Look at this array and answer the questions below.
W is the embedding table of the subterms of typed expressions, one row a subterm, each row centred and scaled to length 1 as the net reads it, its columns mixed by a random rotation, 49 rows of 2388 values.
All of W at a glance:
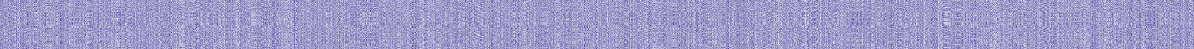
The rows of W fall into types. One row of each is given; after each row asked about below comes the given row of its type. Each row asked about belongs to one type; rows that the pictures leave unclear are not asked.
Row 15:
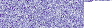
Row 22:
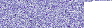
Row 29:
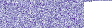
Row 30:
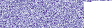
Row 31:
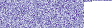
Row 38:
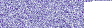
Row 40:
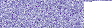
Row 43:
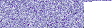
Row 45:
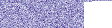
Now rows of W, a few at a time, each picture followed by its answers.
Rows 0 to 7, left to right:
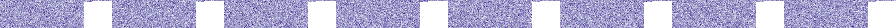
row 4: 40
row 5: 43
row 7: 22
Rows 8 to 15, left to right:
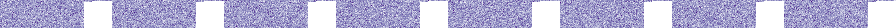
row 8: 40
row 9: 31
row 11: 22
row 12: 29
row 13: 38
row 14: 31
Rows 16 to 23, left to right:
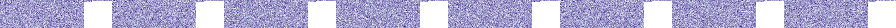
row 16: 38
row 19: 22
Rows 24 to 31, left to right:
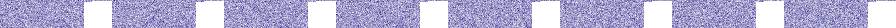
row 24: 38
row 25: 29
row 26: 45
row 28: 43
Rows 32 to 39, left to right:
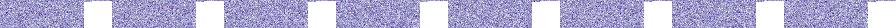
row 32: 38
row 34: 31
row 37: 40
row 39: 40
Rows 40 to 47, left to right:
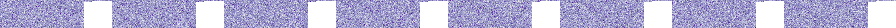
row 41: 43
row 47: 22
